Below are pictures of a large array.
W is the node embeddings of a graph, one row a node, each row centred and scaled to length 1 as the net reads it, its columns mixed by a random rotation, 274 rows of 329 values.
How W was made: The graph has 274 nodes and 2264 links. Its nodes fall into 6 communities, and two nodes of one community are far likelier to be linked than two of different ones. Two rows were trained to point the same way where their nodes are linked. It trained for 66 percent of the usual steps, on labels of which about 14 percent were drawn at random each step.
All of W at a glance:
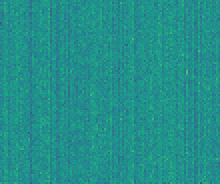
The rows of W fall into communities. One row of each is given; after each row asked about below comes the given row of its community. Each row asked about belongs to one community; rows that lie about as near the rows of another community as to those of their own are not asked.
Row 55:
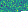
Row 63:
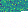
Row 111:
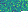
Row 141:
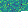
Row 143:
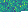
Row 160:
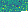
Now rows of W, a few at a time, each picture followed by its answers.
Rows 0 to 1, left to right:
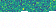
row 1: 111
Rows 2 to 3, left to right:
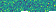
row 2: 143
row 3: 63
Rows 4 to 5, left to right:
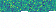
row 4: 55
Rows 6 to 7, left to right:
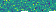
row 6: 143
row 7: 111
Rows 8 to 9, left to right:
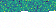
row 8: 111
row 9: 160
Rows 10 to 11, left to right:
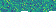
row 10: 143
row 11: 160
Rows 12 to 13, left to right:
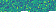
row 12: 63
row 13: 55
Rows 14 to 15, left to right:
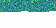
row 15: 160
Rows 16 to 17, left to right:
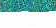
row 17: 143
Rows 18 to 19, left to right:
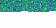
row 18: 111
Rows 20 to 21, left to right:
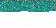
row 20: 141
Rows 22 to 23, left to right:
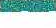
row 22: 55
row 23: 55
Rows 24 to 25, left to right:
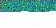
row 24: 111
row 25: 55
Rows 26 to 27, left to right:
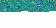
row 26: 111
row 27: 55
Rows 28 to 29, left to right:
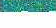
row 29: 111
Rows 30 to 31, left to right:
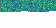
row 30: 111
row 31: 55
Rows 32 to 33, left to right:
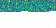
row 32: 160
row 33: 55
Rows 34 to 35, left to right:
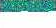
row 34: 143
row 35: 55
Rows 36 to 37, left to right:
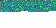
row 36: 143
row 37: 141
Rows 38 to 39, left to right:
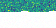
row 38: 111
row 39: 55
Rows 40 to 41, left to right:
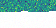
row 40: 111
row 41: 143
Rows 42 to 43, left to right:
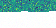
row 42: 63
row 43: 111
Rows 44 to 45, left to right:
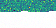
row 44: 111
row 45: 160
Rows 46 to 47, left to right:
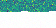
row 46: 160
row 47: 160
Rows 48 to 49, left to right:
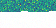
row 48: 160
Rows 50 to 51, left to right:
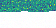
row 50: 63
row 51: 143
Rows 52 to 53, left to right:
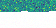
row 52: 160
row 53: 111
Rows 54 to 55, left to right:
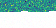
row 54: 111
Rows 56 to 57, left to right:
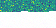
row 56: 160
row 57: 55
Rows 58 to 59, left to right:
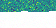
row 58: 111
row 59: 111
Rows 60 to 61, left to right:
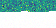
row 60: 141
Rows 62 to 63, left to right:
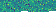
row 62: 111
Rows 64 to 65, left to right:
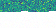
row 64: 141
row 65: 55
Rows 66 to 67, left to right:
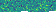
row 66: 63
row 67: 141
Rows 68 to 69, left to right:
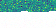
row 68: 141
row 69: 160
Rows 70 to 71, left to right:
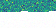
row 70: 143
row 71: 143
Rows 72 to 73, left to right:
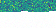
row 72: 141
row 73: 63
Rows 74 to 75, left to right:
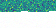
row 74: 111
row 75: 143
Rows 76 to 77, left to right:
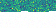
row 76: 141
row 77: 160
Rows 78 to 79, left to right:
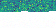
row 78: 63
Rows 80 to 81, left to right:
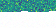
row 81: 111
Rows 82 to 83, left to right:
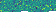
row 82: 141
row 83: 143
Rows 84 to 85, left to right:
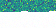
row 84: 111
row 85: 160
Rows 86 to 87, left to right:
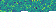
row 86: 160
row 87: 143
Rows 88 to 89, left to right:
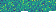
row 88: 111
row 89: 143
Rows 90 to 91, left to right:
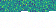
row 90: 143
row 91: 55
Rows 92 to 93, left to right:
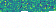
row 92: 55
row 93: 63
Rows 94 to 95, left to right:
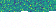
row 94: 160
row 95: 111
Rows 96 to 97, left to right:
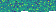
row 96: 143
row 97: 63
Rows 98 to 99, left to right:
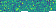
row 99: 111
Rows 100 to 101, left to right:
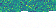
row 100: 141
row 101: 111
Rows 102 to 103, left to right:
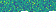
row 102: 143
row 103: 55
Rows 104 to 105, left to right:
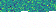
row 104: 143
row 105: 141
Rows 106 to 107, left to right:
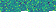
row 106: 141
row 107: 141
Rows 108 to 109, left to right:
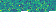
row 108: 141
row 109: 55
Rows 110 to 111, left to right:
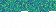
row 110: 141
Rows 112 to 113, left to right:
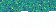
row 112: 141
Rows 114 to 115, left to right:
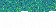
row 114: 63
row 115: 111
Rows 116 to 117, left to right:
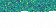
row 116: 111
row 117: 63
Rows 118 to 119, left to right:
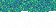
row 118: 143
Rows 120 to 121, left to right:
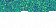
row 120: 111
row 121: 55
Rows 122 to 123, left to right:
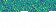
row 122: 143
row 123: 160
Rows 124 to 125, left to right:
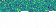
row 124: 141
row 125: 55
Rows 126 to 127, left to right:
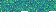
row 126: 141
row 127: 111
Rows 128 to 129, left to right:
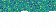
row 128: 160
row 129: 141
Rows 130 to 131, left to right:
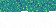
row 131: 143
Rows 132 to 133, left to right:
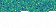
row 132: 63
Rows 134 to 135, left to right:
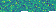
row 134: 160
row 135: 55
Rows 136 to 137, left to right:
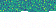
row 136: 63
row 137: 55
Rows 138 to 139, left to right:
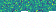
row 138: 55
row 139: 143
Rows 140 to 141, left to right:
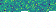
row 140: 63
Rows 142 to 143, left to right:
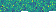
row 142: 160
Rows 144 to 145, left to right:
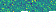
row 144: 63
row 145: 143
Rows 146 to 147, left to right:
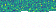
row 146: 111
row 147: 63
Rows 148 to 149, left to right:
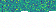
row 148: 160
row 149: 141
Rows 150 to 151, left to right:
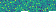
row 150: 111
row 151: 143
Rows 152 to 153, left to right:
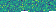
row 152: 143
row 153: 141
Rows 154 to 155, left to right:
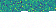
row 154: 55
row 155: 63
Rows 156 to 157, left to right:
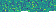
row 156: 160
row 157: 141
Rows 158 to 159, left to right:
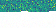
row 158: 111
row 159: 55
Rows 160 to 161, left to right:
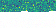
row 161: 111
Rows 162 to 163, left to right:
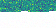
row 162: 55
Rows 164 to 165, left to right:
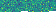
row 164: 63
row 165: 63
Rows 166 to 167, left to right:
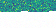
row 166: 141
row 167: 160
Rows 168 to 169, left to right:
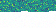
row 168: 143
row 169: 160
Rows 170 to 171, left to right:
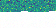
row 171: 141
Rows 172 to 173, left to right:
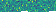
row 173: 141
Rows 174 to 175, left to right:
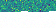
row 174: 111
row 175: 143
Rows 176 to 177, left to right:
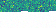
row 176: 55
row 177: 55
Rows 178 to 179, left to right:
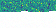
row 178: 55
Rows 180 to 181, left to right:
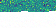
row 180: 141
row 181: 141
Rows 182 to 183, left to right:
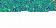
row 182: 141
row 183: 55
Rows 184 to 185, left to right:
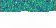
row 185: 143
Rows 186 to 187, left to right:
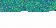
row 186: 141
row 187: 111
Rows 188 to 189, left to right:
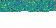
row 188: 111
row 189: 141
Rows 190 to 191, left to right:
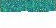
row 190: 160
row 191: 143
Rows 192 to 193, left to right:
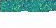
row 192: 141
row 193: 143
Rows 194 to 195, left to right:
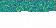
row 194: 143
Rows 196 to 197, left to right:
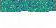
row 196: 55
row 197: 63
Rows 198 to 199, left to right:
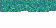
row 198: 160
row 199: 143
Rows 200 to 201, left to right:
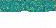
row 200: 160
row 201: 55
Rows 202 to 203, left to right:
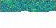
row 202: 55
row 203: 111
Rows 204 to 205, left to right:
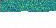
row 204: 111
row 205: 160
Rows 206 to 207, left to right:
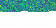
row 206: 55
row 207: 111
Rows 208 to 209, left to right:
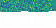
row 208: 63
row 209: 111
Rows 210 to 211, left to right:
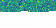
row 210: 143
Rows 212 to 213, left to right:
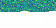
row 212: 111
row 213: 55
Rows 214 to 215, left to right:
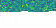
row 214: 55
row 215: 111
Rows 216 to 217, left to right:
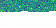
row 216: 55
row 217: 63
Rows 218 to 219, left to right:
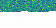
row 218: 160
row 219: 143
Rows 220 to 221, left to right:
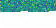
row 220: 143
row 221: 143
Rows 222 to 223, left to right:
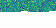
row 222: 141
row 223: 143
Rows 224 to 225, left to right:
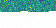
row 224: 160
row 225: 111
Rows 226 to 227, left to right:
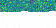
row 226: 111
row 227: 55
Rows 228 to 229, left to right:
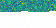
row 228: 141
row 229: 160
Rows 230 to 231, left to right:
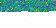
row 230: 141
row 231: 111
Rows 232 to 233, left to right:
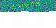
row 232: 143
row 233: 55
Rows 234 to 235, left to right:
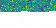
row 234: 160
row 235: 63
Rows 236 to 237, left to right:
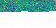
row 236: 160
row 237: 111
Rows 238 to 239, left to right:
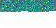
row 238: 63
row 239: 63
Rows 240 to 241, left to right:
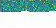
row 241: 160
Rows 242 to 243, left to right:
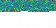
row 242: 143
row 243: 160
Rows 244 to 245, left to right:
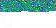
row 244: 111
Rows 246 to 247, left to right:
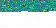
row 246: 160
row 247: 111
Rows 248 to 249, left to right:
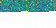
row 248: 141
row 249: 141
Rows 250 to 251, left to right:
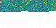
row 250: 143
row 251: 160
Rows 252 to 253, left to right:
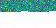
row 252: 141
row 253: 63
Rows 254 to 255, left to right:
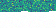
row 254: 63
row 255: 55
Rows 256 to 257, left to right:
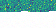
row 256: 111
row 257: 55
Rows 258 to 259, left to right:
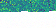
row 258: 141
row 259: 141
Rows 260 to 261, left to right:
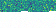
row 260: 55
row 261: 160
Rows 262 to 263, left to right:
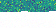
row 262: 141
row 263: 55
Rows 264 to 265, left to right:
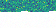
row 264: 63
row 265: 141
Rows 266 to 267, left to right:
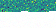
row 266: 63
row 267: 141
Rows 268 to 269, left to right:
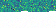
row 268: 111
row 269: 160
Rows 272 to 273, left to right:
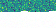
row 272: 111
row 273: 55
